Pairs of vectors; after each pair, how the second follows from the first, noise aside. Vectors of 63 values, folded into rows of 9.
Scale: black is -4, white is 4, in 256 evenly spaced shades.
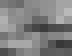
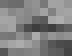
copied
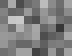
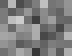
copied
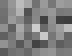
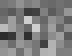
reversed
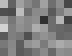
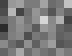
sign-scrambled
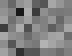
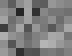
copied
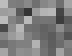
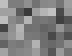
copied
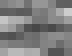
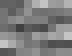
reversed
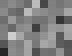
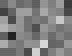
reversed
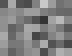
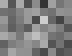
sign-scrambled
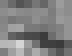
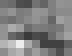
copied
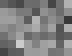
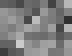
copied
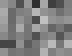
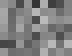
copied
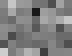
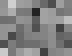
copied
